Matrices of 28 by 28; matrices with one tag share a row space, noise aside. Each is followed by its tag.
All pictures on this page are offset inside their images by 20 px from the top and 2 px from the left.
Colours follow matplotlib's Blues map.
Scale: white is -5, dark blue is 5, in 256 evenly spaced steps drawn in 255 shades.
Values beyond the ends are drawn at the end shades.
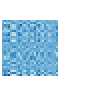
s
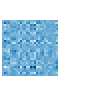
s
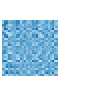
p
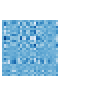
s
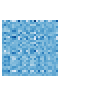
s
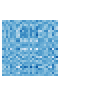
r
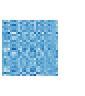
s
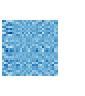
p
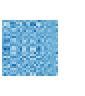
s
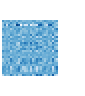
r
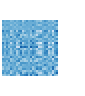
r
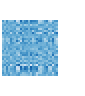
r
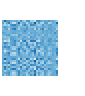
s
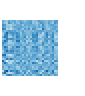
p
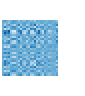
s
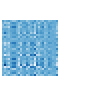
s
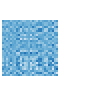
r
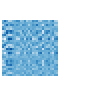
p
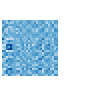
p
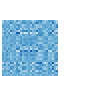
r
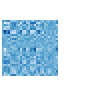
s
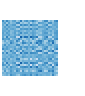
r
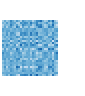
r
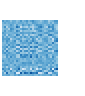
r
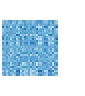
r
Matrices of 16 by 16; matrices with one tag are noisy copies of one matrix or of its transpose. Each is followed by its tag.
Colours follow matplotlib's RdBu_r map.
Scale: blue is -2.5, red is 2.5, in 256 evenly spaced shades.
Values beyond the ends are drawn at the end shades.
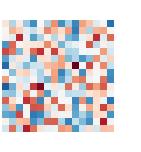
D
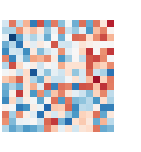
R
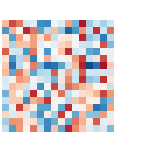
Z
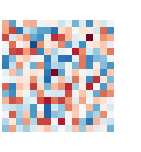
Z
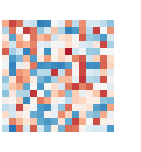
Z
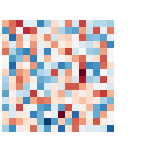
Z
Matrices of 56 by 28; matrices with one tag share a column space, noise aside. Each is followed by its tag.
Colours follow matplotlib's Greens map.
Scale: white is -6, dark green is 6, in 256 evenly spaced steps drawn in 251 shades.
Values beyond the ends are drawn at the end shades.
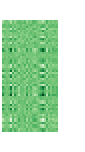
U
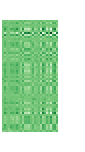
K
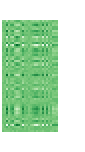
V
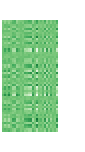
U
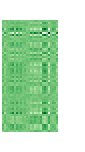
K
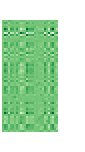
K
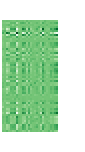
K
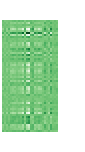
K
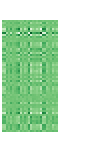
K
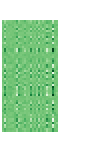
U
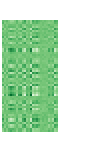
U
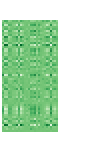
V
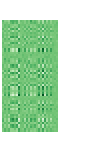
U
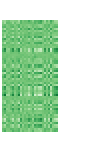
U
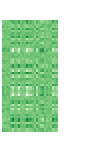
U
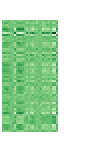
K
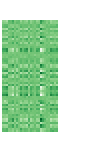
U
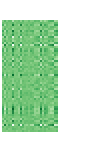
V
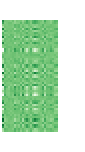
U
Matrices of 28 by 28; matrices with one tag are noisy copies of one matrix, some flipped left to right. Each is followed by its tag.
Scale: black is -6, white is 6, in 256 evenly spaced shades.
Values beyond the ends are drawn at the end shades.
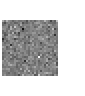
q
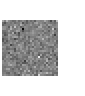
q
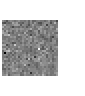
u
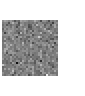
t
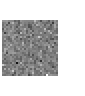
t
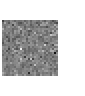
u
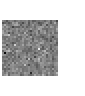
u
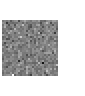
t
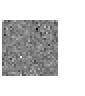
q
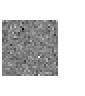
q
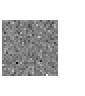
t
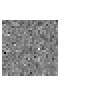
u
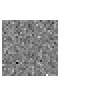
t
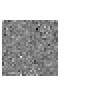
q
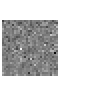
u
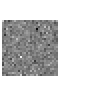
q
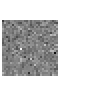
u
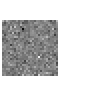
q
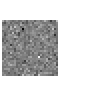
q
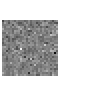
u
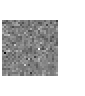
u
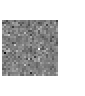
u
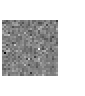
u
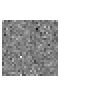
q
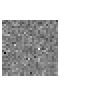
u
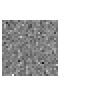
t
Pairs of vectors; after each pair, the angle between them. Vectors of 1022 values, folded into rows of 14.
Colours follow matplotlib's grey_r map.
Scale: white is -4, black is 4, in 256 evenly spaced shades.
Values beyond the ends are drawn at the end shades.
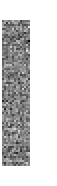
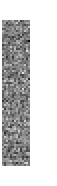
nearly parallel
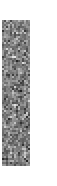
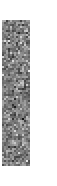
partly opposed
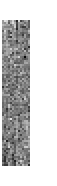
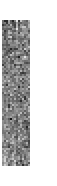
nearly opposite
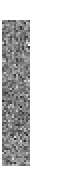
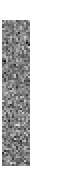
nearly opposite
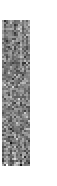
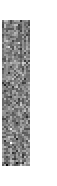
nearly opposite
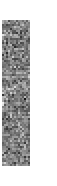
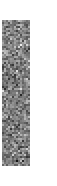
orthogonal
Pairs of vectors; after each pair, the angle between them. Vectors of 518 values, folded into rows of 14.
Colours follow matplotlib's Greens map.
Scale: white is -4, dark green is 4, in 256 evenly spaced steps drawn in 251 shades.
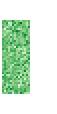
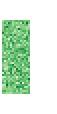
partly opposed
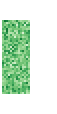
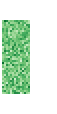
partly aligned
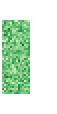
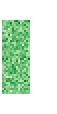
nearly opposite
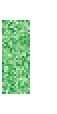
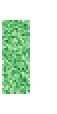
partly opposed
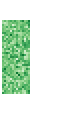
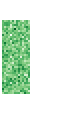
partly opposed
